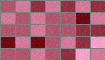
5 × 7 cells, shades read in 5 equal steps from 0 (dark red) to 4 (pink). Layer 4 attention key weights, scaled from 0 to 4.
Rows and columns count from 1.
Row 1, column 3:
1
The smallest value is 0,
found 3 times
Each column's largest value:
3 3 3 3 3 4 4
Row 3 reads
2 2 3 2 2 1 1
